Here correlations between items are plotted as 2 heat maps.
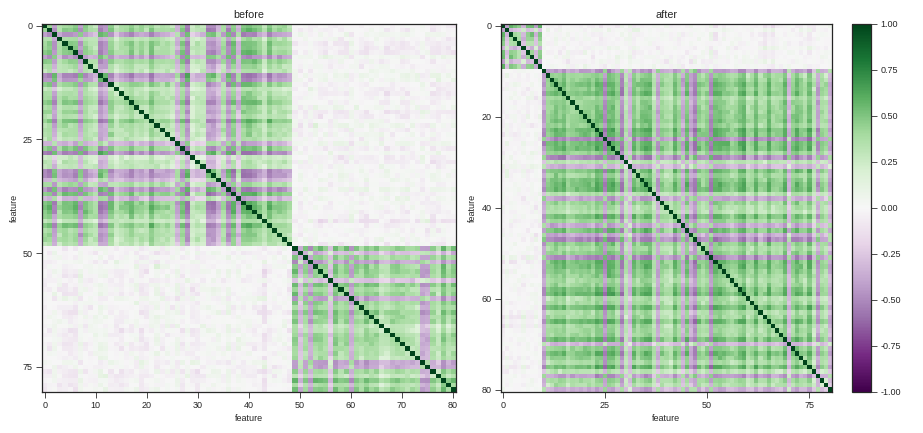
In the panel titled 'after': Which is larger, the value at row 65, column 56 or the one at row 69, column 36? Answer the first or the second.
the second
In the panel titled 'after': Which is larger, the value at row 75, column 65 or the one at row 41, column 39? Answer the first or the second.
the first
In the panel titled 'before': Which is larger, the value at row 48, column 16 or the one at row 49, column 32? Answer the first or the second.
the first
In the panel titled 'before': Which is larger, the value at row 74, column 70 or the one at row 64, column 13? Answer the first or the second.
the second
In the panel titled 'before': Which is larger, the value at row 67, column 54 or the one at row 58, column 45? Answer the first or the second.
the first
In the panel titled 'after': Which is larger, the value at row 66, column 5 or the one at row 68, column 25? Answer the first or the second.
the first
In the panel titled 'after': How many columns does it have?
81
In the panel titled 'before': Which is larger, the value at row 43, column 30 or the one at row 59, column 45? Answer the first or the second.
the first
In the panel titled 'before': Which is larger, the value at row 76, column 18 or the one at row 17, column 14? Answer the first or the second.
the second
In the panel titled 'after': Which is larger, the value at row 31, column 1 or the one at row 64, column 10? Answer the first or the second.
the first
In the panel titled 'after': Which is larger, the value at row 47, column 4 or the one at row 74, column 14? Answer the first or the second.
the second
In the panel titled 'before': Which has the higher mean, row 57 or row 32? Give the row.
57
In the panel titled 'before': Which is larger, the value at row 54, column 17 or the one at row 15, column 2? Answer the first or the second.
the first
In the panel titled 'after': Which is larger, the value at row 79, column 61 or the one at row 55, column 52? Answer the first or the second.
the second
